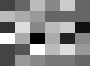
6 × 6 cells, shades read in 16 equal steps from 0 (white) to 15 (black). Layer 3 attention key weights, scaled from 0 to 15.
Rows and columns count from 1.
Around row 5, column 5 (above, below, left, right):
13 8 4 6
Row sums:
43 42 42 45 33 49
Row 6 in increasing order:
6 7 8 8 9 11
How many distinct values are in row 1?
5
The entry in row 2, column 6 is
9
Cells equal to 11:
3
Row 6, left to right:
11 6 7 8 8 9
